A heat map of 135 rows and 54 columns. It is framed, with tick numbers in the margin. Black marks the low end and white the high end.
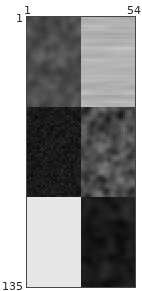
The table splits into 3 rows of 2 panels. Panel 1,1: low, blotchy, faint in contrast. Panel 1,2: high, streaked across, faint in contrast. Panel 2,1: very low, fine-grained, faint in contrast. Panel 2,2: low, blotchy. Panel 3,1: very high, flat. Panel 3,2: very low, blotchy, faint in contrast.
